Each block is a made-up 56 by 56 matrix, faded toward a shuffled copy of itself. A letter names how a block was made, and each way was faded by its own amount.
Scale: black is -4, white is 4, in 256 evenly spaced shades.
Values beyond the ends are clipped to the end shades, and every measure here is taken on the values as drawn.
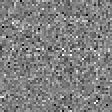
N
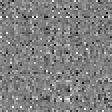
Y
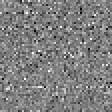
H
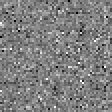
N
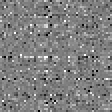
Y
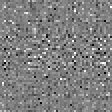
Y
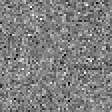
N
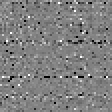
Y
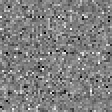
H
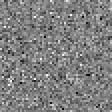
N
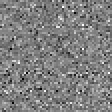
H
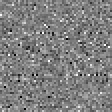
H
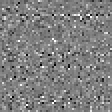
Y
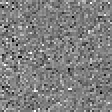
N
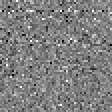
H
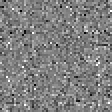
N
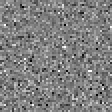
N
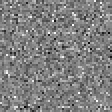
H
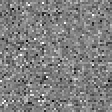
N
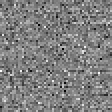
H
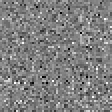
N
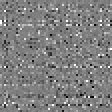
Y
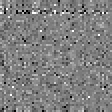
Y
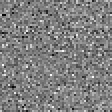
H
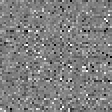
Y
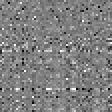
Y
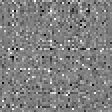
Y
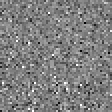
N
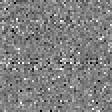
H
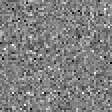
H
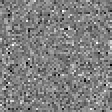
N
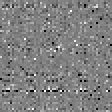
Y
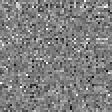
H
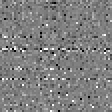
Y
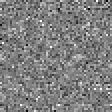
H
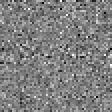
H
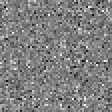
N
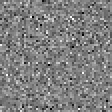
N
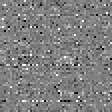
Y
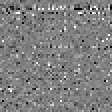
Y
